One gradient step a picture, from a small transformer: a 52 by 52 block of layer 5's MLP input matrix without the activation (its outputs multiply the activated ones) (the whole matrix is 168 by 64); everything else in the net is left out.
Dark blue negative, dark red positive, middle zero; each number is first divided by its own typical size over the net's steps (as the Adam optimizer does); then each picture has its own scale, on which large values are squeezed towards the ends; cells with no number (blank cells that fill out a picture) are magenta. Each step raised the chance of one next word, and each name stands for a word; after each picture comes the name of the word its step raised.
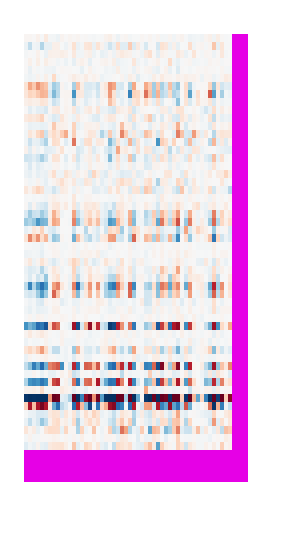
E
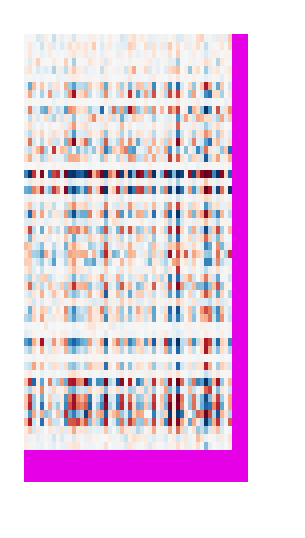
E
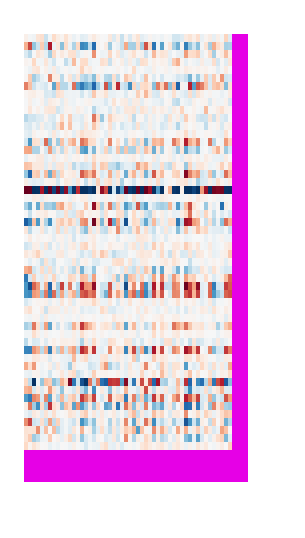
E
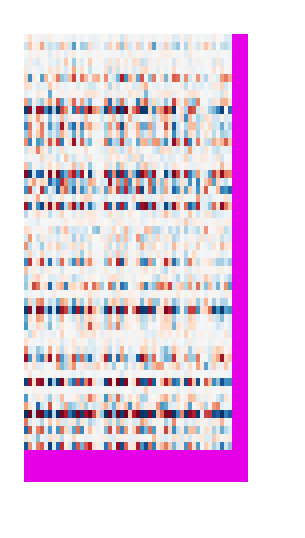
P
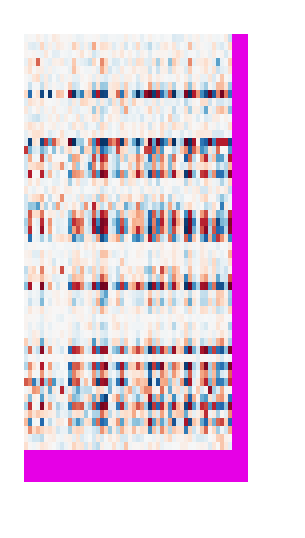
E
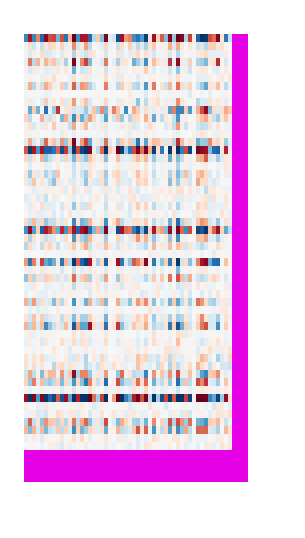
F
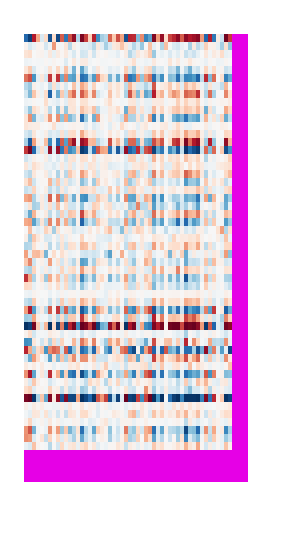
F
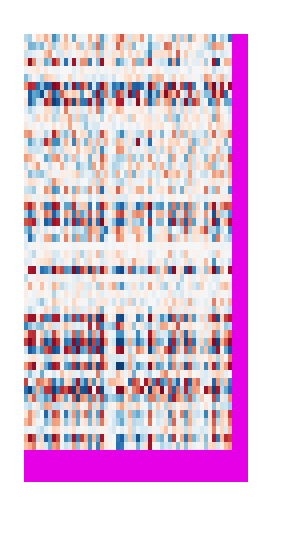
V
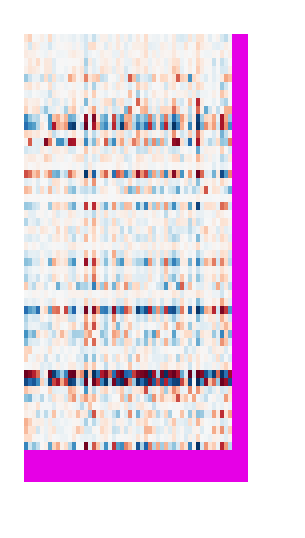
P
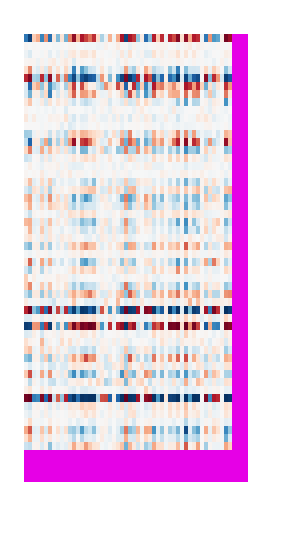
F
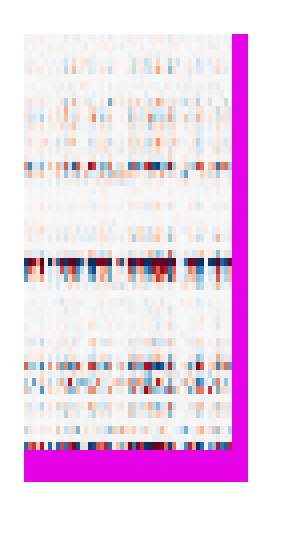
P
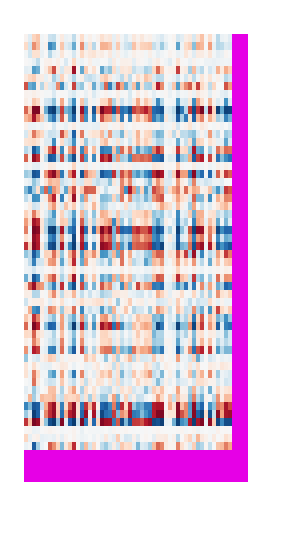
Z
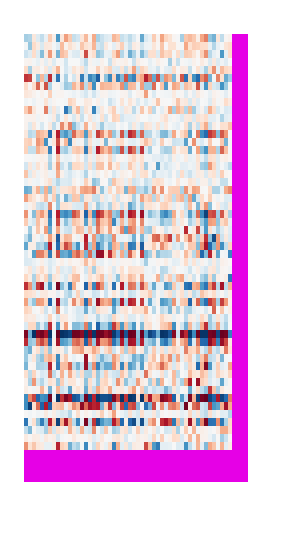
Z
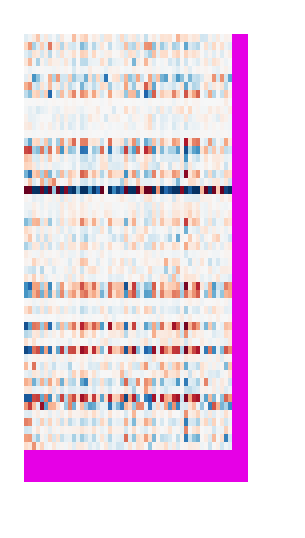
E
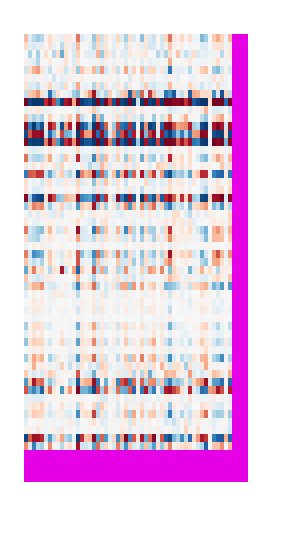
P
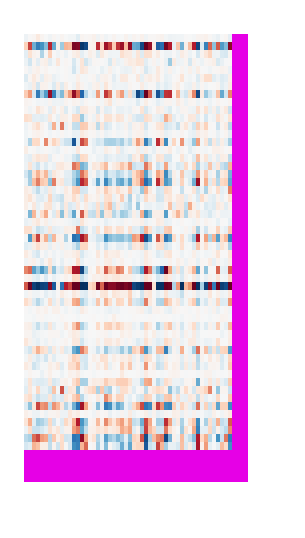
E
